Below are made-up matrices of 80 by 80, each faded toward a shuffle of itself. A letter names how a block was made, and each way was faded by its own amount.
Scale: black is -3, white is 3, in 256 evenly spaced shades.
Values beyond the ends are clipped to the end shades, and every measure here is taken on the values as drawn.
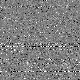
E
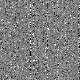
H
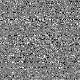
E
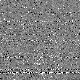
E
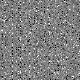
H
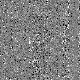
H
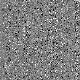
H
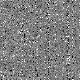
H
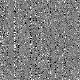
H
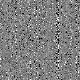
H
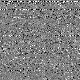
E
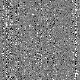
H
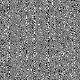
H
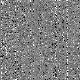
H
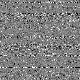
E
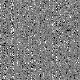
H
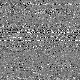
E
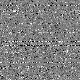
E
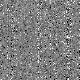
H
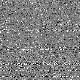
E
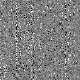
H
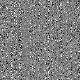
H
